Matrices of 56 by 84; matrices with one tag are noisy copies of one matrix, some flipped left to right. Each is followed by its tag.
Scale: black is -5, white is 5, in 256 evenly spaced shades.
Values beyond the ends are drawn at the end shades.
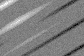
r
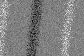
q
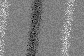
q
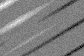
r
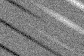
r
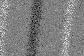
q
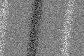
q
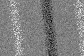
q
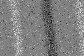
q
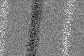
q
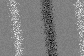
q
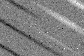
r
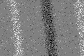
q
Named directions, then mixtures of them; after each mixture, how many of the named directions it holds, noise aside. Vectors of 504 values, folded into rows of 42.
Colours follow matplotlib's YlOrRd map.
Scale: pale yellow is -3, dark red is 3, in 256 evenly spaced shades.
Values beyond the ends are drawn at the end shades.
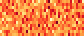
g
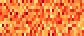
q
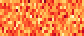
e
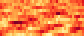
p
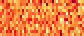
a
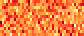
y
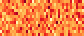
one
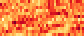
three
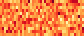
three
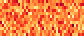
two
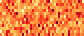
two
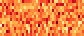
three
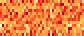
one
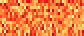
three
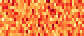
two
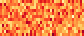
two
